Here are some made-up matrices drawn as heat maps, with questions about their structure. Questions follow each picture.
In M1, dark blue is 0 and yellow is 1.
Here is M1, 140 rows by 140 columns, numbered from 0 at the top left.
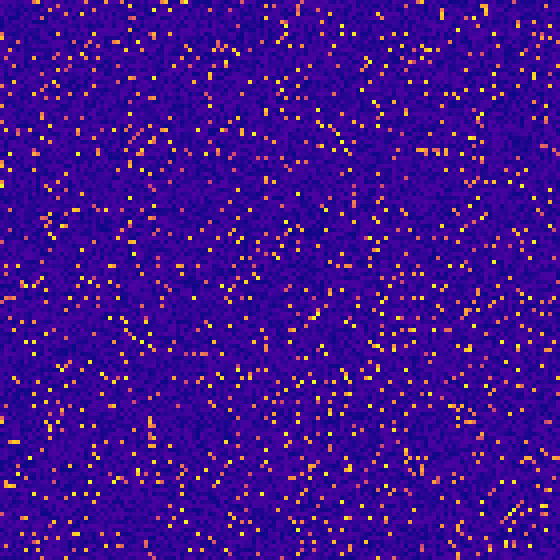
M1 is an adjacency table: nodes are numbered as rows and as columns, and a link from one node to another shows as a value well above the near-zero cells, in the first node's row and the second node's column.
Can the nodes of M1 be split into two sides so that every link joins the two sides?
yes
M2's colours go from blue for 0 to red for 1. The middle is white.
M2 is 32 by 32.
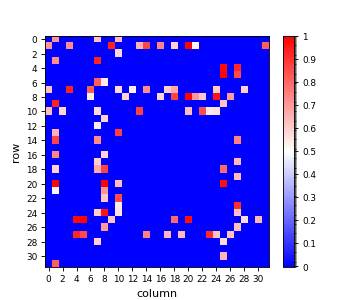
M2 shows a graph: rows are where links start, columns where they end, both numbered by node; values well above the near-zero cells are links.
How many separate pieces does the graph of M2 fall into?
3
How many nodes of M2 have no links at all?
2
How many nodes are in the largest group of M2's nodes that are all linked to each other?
3
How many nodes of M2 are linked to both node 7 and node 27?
3
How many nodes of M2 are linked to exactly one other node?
6
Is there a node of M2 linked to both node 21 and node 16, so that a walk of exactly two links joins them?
yes
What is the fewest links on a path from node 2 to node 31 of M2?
4
